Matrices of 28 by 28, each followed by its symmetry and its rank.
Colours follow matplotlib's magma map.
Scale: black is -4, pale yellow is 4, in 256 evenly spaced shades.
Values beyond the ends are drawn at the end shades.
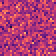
neither, full rank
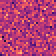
neither, full rank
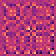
symmetric, rank three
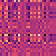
neither, rank two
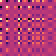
symmetric, rank one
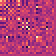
symmetric, rank three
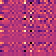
neither, rank two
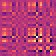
symmetric, rank two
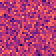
neither, full rank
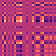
symmetric, rank one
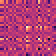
symmetric, rank two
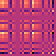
symmetric, rank one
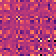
symmetric, rank three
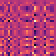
neither, rank two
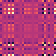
symmetric, rank one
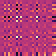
symmetric, rank two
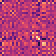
symmetric, rank three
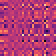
neither, rank two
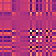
symmetric, rank one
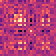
symmetric, rank three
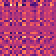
neither, rank two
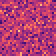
neither, full rank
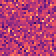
neither, full rank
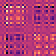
symmetric, rank two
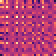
symmetric, rank two
